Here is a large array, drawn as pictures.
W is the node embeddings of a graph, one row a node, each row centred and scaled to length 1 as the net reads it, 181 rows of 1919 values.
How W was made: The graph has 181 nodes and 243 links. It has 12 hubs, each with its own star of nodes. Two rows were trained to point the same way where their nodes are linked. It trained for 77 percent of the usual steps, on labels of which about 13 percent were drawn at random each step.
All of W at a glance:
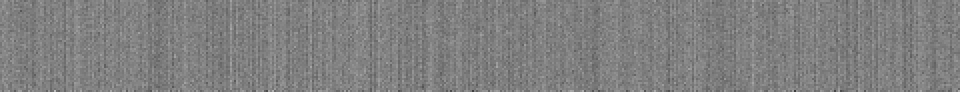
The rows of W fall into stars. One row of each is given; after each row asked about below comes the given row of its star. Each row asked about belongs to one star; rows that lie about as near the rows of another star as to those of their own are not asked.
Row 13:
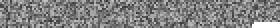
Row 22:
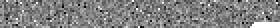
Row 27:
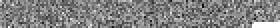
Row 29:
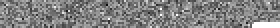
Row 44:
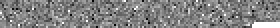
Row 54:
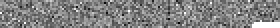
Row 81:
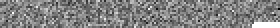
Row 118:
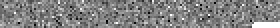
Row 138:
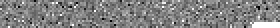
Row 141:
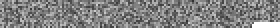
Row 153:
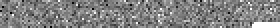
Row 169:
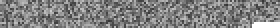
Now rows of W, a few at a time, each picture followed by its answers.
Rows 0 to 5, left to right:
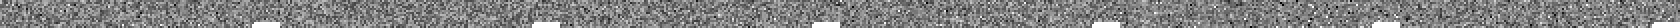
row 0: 13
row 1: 81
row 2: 169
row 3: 13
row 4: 169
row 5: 27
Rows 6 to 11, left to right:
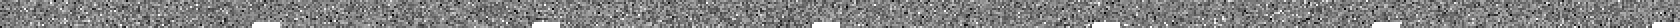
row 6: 153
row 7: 29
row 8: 169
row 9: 44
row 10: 54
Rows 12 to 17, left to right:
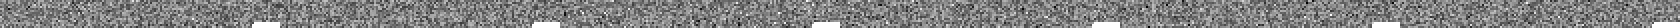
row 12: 22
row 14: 54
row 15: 153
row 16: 27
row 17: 29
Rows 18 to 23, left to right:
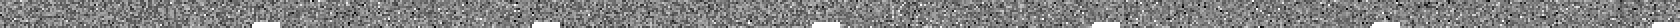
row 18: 141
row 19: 22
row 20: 27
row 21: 118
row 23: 27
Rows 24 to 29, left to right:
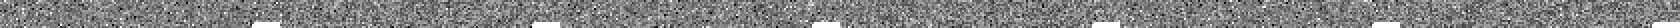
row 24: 22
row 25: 27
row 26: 29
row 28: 29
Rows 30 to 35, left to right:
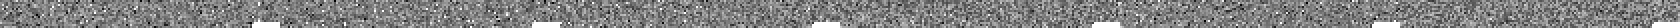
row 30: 44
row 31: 153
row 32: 118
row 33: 118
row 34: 22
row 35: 44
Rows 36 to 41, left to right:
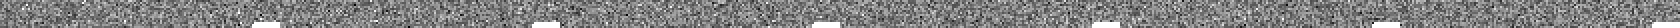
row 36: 13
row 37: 13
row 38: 138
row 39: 169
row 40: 29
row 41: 27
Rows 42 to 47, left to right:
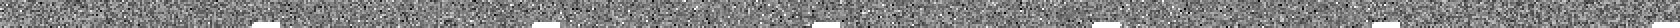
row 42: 29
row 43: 153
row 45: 141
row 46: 29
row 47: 138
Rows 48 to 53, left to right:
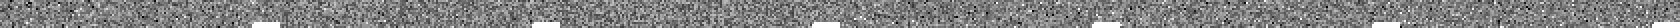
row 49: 169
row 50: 153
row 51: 81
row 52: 29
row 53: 13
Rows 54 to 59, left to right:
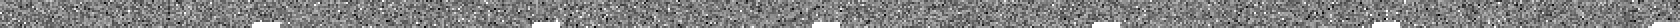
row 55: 118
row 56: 81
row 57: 141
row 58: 13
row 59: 22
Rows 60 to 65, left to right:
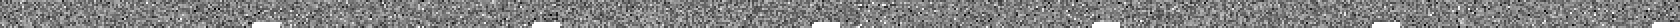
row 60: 29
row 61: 44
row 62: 29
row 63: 141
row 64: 44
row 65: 44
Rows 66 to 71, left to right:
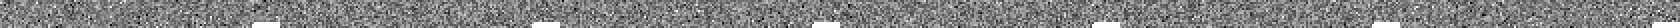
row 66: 169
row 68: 22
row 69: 44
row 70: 22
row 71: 27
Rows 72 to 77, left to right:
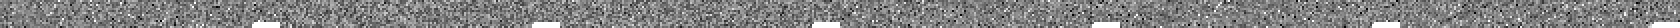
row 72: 169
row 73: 44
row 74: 81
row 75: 118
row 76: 54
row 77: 22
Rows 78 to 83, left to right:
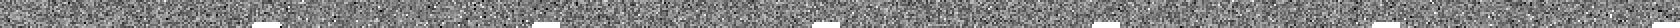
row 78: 81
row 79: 13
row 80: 169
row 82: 27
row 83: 169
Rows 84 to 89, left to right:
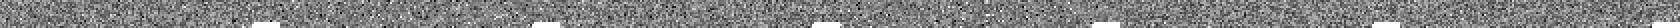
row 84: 13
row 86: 44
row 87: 54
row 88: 141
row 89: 81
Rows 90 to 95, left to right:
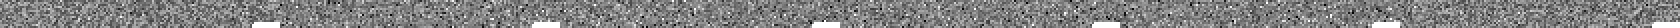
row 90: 118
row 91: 27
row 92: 44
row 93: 22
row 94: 169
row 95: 81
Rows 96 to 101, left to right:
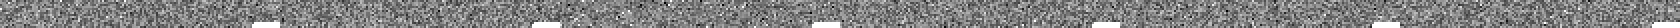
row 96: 118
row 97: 118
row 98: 29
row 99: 29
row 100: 27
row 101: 118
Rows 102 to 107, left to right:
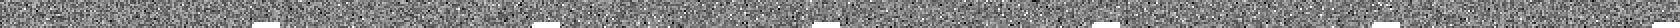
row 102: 54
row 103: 141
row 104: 81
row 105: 153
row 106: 153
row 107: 54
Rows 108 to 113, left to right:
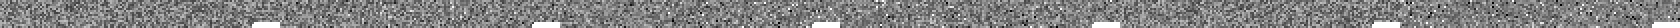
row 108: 29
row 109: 54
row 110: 169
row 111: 138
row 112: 22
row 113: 81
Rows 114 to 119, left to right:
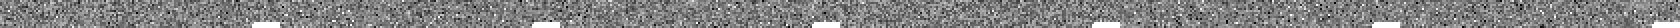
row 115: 29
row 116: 44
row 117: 13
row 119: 22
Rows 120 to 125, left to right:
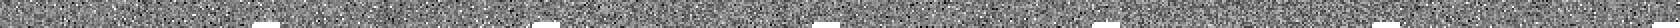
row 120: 153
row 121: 169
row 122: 81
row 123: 54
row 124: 27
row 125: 118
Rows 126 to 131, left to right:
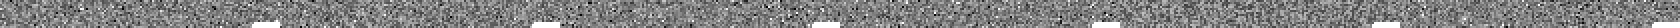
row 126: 118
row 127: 44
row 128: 27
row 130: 118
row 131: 29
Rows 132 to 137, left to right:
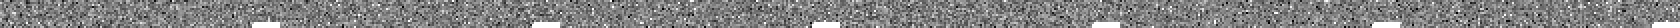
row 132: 27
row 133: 27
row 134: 44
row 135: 81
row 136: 54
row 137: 118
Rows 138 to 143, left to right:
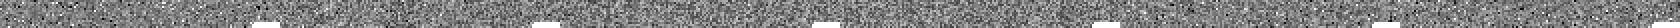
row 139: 138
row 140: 118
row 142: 141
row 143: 22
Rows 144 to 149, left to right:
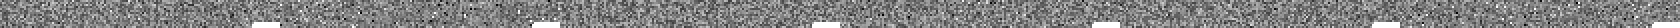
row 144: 153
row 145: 141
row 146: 27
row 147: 29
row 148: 44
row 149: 44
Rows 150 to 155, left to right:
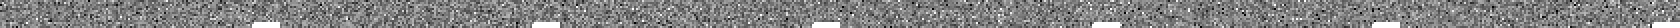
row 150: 27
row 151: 44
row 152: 153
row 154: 54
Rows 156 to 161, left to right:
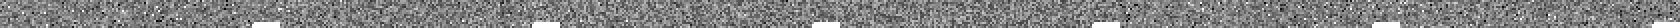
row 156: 54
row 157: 141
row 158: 54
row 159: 54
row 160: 54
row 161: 22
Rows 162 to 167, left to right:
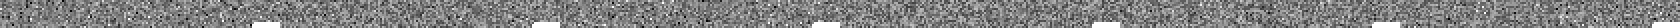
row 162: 27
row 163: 29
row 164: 44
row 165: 44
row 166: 118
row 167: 13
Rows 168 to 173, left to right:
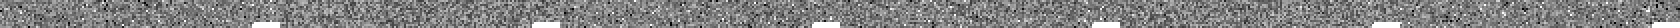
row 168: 153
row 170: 169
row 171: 153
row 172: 153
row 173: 118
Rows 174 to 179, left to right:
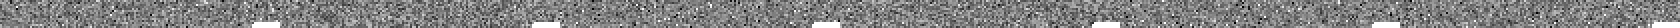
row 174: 118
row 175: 54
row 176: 22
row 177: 29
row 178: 138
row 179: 27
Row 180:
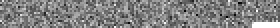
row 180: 138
